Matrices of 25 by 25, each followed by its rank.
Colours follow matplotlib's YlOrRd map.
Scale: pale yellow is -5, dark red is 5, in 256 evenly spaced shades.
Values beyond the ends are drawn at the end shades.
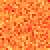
full rank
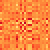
two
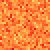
full rank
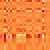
two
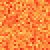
full rank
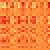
two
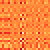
two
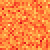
full rank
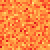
full rank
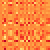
two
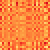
two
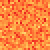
full rank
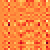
two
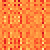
two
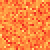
full rank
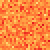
full rank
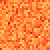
full rank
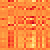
two
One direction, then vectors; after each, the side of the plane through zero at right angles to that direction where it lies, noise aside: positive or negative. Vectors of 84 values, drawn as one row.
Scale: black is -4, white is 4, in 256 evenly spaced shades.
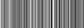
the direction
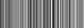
negative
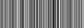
negative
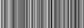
positive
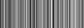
negative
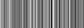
positive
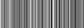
positive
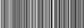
positive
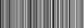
negative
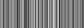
positive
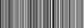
negative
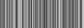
negative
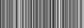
negative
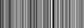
negative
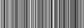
positive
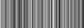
positive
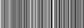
positive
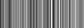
negative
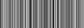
negative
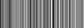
negative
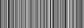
negative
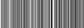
positive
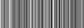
positive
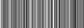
positive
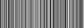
negative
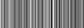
positive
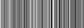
positive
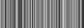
positive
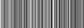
positive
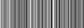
positive
